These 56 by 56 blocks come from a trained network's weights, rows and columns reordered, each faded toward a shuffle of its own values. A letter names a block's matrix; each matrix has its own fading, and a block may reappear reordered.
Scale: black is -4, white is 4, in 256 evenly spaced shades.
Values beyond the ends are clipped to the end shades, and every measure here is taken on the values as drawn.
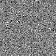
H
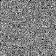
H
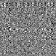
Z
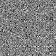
H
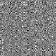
Z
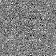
H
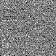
H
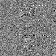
H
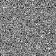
H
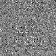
H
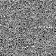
H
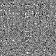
H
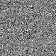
H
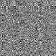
Z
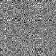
Z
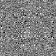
Z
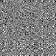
Z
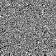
H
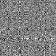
Z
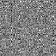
Z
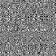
Z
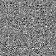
H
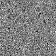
H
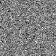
H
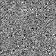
H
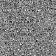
H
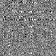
Z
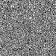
H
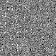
H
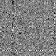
Z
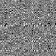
Z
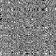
Z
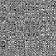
Z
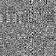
Z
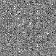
H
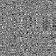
Z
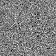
H
